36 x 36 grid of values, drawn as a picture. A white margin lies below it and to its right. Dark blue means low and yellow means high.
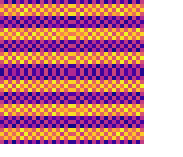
Its left and right halves mirror each other, and so do its top and bottom. No overall slope runs across the table. On average the colour sits 50% of the way up the scale. Stripes running across repeat 6 times from top to bottom.
